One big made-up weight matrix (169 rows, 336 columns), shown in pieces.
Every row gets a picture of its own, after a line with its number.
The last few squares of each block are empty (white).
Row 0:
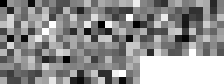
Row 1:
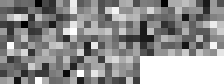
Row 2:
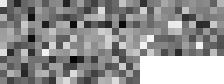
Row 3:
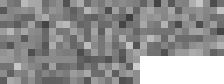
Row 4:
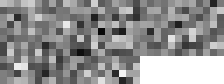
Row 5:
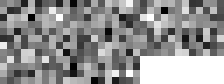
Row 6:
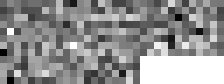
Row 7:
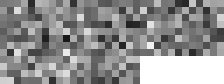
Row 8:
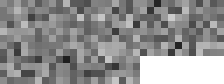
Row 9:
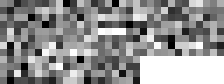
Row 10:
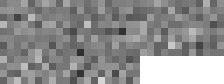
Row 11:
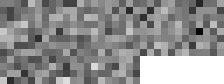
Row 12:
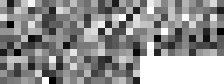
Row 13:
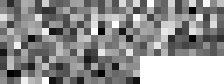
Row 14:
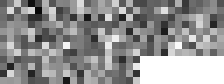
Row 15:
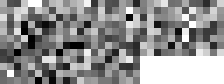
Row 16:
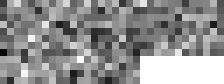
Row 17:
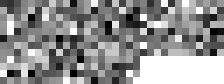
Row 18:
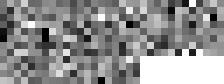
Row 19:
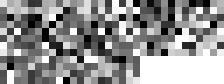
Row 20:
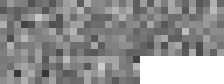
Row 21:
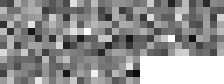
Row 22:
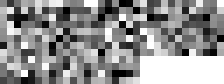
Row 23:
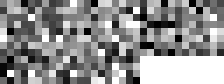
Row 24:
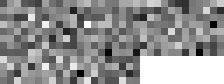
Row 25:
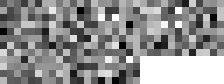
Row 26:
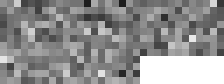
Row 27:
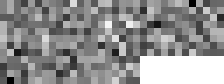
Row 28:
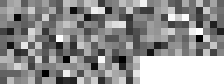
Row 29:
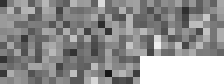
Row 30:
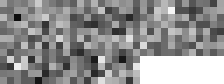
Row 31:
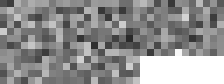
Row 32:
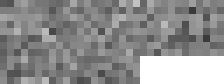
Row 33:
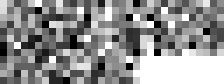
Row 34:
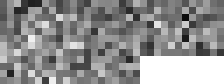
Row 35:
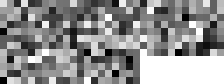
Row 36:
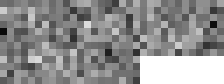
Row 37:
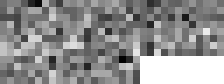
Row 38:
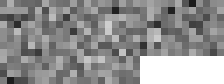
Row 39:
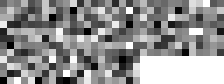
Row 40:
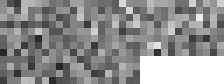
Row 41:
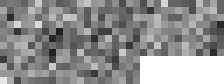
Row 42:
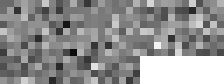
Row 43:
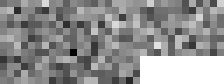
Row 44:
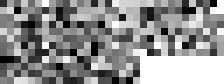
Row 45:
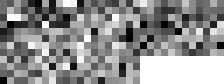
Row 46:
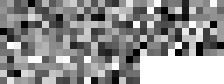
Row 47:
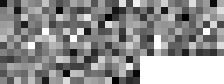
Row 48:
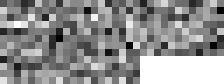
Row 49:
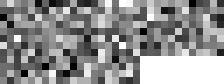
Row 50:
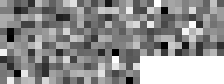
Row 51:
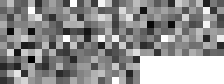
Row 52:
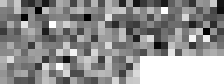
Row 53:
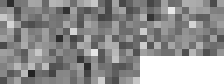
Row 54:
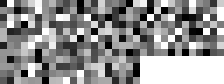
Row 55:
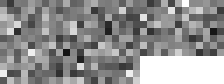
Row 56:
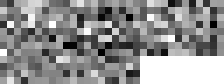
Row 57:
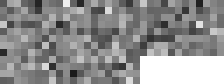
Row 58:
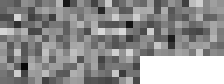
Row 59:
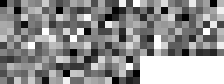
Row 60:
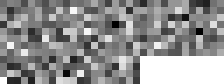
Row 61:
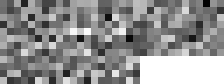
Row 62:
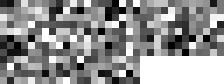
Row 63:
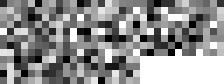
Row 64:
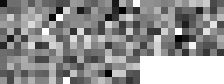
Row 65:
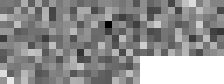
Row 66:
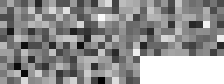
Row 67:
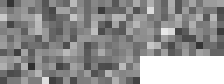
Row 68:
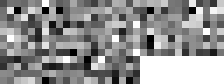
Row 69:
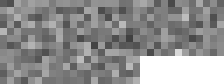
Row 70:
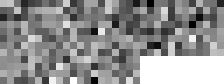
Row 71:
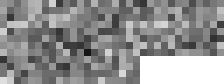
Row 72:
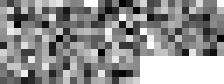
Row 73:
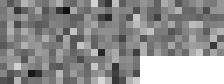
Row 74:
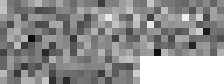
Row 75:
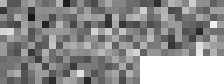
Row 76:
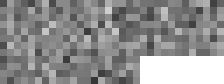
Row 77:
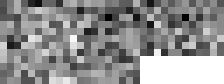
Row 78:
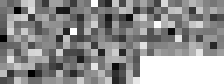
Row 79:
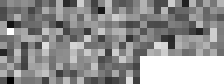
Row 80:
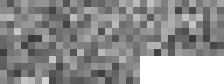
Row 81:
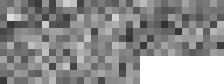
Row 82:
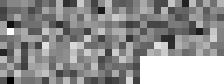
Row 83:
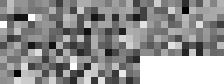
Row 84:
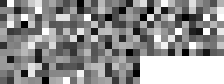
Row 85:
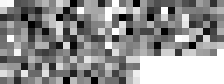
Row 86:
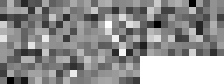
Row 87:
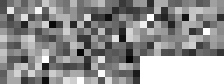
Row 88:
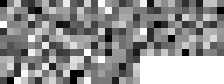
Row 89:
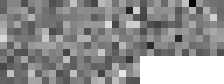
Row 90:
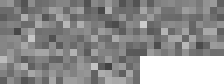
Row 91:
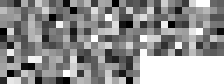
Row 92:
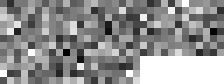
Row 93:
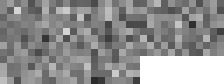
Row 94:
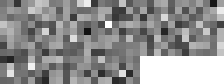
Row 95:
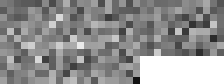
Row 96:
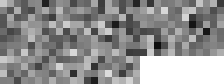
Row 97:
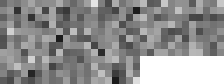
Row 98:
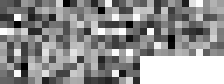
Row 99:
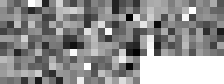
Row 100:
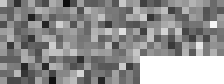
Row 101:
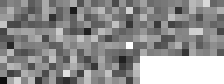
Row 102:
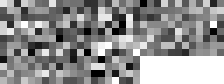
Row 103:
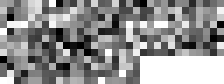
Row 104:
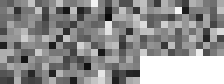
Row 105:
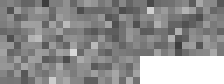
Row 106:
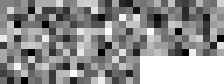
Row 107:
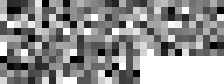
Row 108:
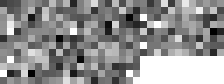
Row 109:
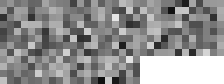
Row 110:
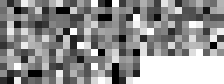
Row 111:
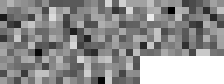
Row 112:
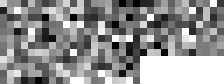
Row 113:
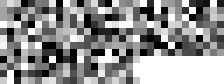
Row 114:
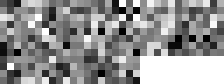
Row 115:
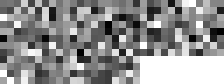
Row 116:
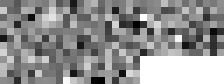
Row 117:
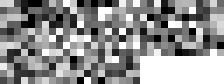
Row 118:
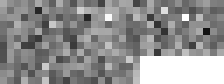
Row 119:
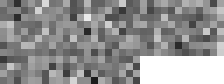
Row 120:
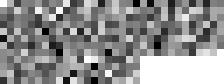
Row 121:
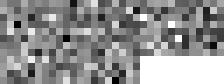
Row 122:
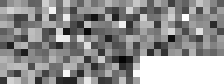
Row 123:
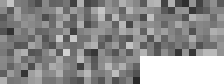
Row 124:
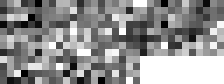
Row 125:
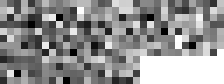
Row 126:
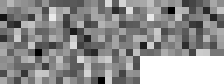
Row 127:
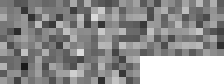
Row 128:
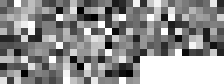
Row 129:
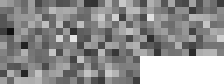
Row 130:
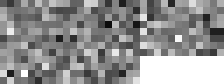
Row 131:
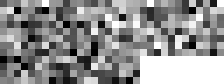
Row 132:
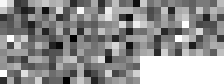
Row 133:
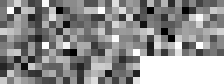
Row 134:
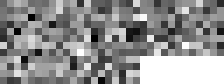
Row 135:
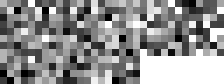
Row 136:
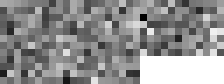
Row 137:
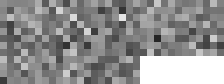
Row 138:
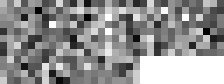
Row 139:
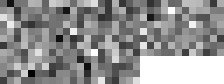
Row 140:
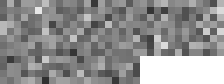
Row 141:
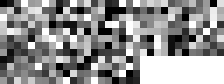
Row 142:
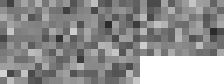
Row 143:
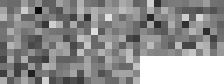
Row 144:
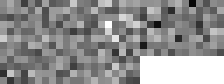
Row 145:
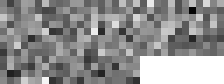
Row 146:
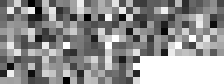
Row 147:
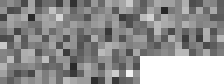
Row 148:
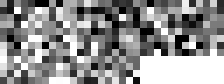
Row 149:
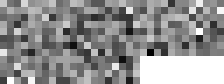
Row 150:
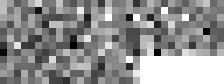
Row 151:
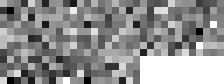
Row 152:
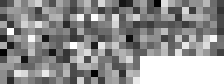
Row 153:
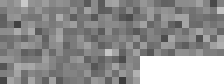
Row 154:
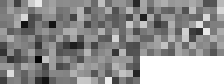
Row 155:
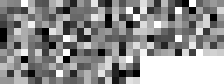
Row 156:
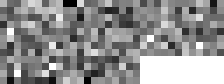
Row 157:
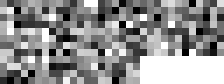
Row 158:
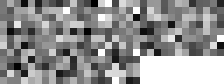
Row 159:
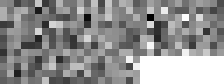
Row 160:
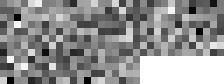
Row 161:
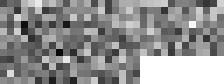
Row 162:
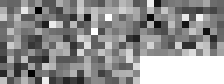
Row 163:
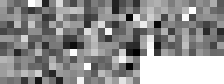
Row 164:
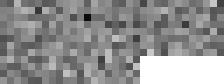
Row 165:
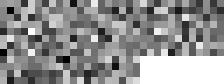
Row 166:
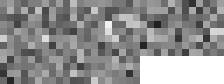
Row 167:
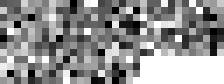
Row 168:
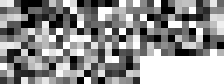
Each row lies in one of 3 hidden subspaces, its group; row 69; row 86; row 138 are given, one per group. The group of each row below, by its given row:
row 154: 138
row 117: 69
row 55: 86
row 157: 86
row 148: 138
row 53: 86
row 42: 138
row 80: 138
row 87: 138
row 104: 86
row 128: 138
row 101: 69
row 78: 86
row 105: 138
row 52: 138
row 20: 69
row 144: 86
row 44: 138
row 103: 69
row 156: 69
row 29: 138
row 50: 69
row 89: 86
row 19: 138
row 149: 69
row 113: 69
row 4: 69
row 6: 69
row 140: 138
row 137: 138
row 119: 138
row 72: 86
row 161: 138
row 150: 138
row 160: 69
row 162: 138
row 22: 86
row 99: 138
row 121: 86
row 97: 86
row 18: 86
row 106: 86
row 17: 86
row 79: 69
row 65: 86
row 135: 86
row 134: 69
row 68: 138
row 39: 69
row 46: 69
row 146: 138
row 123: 86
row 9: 69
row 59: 138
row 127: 69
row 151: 69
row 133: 138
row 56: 69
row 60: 69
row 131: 138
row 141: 138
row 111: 86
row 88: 69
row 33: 138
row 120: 138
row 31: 69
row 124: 69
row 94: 138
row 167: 86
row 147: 86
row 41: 69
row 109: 86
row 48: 69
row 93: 86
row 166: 86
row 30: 69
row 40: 138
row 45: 69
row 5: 86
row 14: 138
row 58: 69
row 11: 69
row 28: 69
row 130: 86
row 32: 138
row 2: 69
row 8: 69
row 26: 138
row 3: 69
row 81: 69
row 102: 69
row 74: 138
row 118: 138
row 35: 69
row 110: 86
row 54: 138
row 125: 138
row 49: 86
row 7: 86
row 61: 69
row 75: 69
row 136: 86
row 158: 86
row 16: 69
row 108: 86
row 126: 86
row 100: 69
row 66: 86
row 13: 138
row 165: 69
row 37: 138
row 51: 86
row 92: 86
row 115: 86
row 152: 69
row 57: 69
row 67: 138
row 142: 86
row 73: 86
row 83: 69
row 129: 86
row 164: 138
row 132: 138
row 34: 138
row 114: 138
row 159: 138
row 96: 138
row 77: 138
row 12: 138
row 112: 138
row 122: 69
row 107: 69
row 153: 69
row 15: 138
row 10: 69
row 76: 138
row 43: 138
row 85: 138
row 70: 138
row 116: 86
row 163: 138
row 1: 69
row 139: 86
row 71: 69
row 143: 138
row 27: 86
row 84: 138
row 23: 86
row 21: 69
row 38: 86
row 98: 69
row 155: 86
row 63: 69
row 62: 138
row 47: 138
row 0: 138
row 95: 138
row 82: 69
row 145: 138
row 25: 86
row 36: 69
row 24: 69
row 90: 138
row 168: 69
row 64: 138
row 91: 69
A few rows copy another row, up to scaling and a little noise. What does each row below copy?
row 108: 17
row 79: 82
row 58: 98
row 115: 65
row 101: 39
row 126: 111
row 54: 84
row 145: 13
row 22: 72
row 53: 139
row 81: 45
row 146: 14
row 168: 117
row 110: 73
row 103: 71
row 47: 59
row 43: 131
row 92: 55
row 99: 163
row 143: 162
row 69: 31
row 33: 150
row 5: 147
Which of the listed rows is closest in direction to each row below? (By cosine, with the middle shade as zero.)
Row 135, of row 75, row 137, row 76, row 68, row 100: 68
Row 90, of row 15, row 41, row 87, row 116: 87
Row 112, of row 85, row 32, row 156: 156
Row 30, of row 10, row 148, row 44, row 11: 10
